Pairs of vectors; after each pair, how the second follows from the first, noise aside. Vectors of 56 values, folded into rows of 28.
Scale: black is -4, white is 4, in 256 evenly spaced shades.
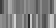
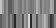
negated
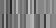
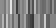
negated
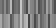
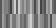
shuffled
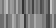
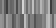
negated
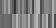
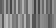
shuffled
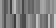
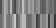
negated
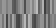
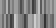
shuffled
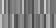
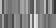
shuffled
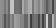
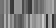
negated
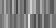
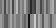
negated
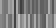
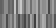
negated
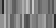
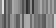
negated
